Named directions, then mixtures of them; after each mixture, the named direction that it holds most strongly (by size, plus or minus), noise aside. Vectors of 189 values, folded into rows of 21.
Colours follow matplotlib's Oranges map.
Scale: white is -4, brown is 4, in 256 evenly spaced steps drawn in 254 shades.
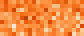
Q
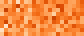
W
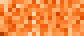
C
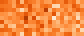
Q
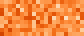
C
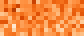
Q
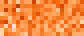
W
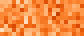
W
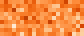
Q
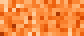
C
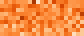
Q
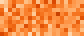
C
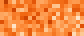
Q
